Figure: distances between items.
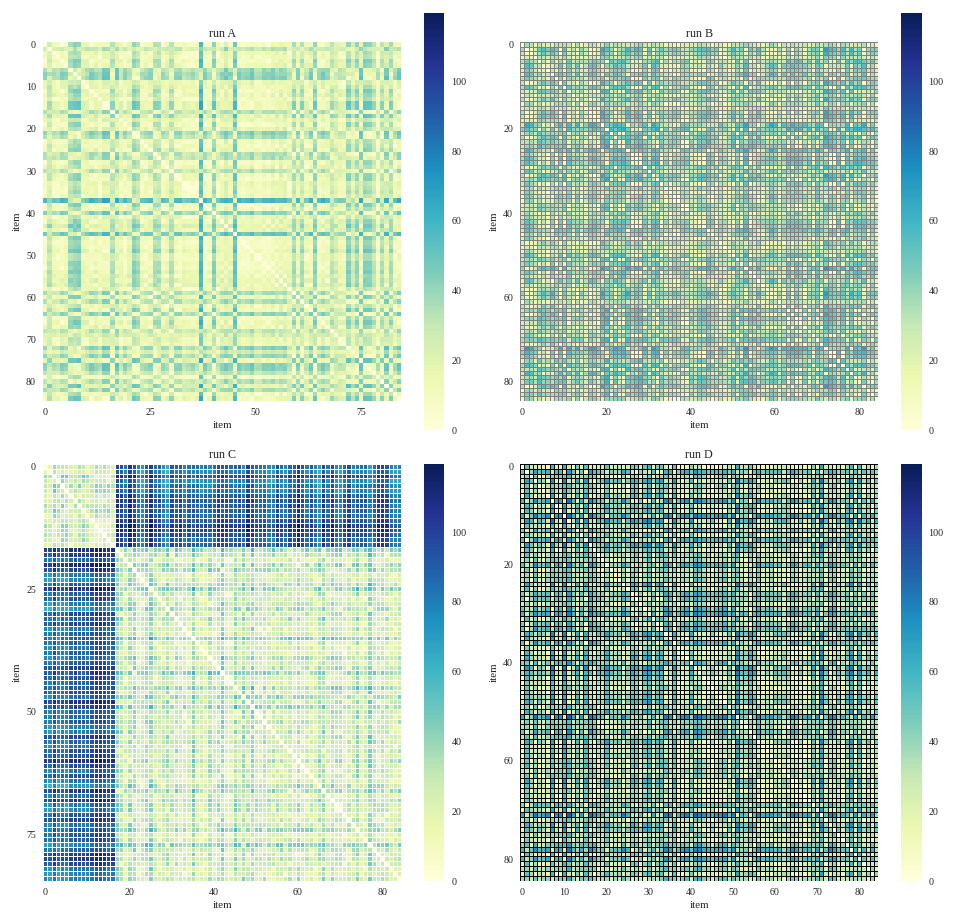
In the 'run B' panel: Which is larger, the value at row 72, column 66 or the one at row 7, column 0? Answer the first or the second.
the first
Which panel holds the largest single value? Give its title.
run C
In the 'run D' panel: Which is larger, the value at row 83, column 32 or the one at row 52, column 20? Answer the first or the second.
the first
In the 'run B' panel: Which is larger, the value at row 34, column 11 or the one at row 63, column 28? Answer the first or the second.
the second
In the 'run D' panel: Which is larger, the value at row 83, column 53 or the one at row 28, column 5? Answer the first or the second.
the first
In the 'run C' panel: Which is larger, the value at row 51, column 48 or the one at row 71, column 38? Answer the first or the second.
the first
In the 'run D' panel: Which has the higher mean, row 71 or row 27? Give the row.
71
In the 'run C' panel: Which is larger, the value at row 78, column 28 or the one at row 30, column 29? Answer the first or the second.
the second
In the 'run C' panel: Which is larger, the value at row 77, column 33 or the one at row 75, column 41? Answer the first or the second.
the first
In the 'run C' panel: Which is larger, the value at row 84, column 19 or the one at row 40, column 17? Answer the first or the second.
the second
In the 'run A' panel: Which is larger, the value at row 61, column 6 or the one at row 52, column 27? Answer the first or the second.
the second
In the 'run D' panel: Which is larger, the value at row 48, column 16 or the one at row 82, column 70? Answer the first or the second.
the second
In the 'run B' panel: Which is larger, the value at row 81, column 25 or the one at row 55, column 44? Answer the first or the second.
the first
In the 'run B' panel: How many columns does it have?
85
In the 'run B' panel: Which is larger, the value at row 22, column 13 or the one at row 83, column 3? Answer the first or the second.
the second
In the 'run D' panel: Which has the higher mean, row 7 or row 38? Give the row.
7
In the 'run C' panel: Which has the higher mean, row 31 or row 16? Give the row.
16
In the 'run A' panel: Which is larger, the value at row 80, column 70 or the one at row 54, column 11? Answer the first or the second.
the first
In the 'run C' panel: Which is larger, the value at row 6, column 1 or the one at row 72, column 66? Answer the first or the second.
the second
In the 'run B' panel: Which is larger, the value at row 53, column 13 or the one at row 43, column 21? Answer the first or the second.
the second
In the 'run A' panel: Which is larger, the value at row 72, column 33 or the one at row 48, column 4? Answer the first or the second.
the first
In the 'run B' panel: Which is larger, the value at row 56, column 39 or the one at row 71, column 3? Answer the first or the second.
the first
